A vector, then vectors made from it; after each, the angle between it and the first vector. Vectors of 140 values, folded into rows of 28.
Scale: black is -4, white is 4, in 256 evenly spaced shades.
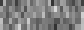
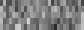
nearly parallel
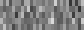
orthogonal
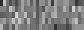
partly aligned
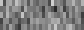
nearly opposite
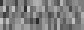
partly aligned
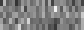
nearly parallel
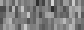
partly opposed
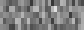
partly aligned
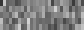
nearly parallel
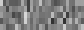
orthogonal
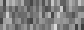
partly opposed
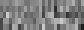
partly opposed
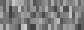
partly opposed
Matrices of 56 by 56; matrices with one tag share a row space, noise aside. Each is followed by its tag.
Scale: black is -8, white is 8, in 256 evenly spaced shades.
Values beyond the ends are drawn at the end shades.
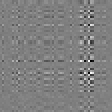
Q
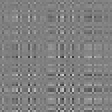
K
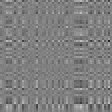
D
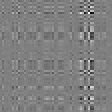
Q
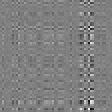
Q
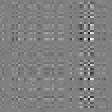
Q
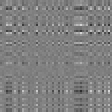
D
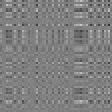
D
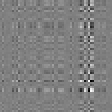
Q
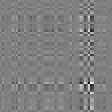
Q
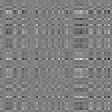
D
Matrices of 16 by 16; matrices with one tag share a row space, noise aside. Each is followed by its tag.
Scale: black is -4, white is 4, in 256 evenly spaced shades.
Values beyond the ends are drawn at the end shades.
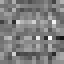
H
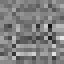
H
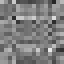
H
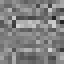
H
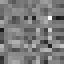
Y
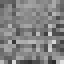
H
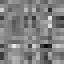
Y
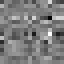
Y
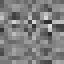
Y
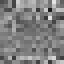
H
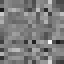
Y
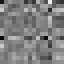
Y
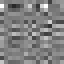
Y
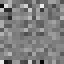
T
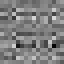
H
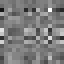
Y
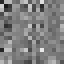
T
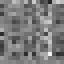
Y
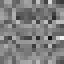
H
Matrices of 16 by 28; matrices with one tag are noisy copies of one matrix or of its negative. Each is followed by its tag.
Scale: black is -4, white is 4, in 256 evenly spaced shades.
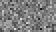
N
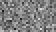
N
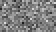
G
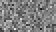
N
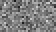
G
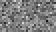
G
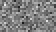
G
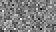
N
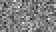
G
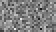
N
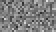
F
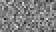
F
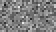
G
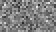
G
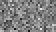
N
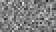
F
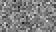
G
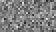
F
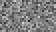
G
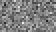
G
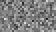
F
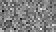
N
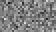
F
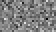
F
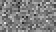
G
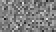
F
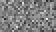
F
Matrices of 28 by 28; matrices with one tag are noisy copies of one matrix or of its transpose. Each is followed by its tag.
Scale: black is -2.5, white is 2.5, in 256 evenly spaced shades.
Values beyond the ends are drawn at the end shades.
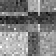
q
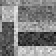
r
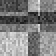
q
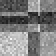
q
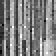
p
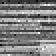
p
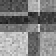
q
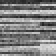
p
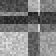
q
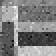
r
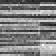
p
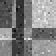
q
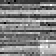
p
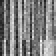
p
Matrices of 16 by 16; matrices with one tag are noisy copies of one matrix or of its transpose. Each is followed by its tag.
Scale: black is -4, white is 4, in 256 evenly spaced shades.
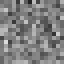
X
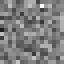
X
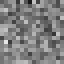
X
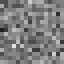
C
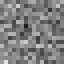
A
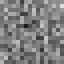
A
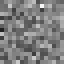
X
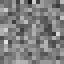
X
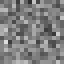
X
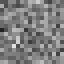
C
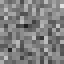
A
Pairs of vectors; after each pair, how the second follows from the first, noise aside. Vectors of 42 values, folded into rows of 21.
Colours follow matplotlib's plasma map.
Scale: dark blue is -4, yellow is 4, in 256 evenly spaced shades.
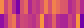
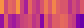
sign-scrambled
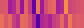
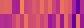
wrapped around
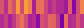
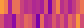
wrapped around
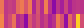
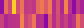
wrapped around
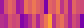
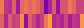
sign-scrambled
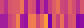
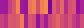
wrapped around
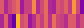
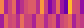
wrapped around
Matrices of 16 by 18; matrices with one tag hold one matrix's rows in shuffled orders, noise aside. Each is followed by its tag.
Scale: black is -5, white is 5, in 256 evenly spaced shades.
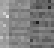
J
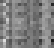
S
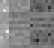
J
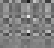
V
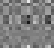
V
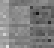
J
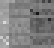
J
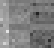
J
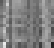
S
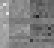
J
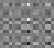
V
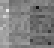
J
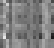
S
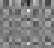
V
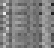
S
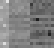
J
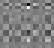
V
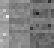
J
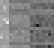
J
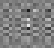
V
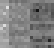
J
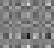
V
